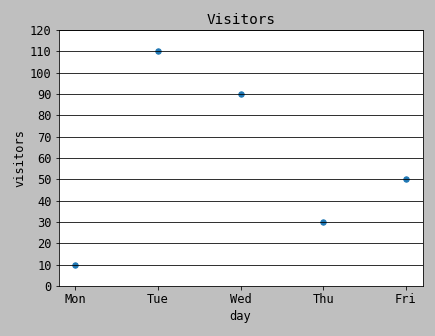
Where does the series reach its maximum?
Tue
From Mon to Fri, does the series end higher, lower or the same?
higher
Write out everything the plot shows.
Title: Visitors
x-axis: day, ticks Mon Tue Wed Thu Fri
y-axis: visitors, ticks 0 10 20 30 40 50 60 70 80 90 100 110 120
Values:
10 110 90 30 50
